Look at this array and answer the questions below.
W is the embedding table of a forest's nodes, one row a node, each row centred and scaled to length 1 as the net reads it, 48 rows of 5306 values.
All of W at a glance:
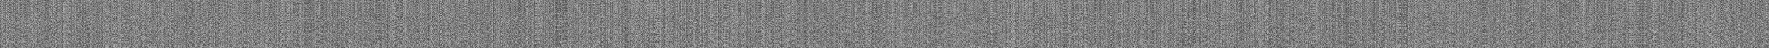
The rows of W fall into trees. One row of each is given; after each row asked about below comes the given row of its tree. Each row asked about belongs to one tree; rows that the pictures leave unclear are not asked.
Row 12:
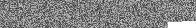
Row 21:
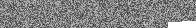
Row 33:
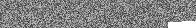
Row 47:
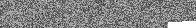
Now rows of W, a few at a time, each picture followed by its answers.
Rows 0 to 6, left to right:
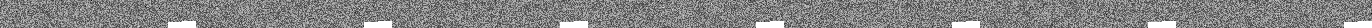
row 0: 12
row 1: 21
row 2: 12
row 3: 33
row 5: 12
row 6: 33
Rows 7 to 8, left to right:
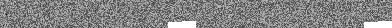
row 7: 12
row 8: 12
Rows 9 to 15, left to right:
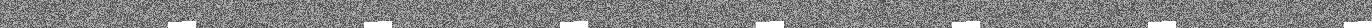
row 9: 33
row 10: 12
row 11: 33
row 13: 47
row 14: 12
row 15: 33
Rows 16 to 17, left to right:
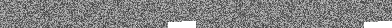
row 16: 12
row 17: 12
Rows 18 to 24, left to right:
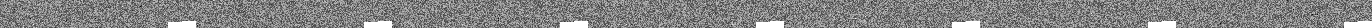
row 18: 21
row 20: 47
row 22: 33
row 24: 33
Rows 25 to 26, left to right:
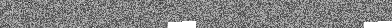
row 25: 47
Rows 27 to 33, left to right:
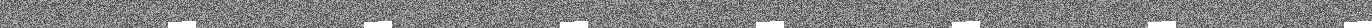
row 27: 33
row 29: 47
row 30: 12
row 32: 12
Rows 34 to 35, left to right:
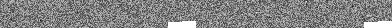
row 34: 21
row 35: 33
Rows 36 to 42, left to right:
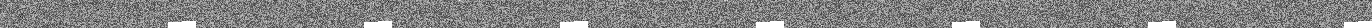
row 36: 12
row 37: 33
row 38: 12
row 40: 33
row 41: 21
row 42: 21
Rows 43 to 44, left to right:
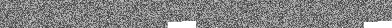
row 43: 12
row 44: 33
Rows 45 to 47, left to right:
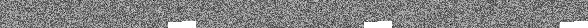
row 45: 33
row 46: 33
